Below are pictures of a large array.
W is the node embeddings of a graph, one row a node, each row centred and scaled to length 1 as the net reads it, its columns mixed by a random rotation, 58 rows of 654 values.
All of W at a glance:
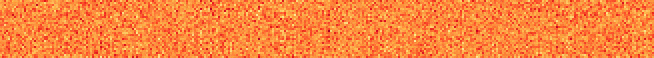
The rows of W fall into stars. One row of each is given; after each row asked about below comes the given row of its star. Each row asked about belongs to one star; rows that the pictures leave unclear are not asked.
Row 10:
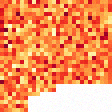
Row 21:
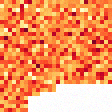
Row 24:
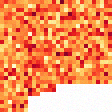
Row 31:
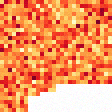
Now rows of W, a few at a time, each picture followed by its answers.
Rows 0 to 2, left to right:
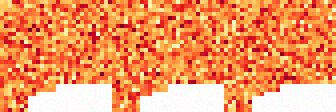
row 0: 21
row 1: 21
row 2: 24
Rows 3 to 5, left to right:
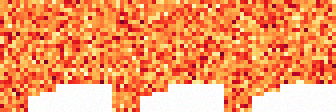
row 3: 10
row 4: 21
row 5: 31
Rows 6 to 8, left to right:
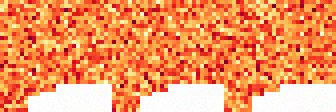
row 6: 21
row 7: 24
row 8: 21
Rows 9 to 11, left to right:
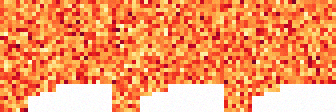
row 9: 21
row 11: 10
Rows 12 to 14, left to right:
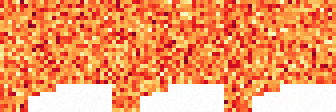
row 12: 24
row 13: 31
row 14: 31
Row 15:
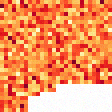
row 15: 31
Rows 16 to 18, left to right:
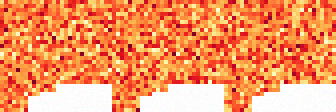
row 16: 10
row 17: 10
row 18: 31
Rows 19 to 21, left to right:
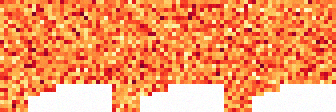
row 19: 24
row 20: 24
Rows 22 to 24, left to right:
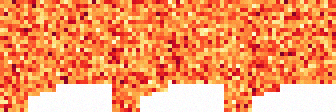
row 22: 21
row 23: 31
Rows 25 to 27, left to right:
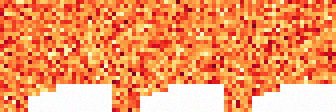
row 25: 10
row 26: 10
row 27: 24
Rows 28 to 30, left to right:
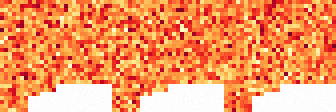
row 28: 31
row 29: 21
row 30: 10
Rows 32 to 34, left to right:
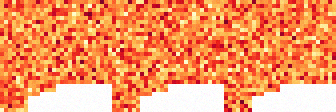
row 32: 31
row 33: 10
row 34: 10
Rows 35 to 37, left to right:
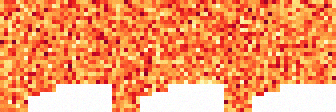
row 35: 24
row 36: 21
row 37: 31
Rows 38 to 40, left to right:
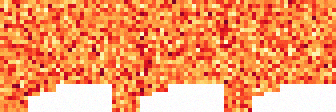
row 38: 21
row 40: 10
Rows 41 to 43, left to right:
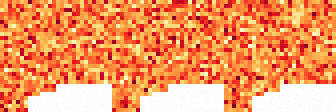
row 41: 21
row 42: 24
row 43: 31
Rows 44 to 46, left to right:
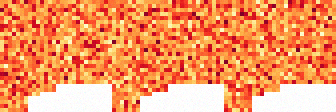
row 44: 21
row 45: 24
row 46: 10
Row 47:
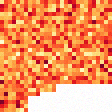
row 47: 10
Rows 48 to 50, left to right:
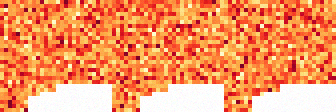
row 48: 31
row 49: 31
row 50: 24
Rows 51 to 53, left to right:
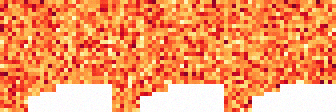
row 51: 31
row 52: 31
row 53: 24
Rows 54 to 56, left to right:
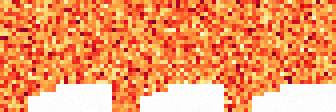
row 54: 21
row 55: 10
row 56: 21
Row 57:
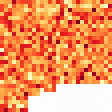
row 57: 21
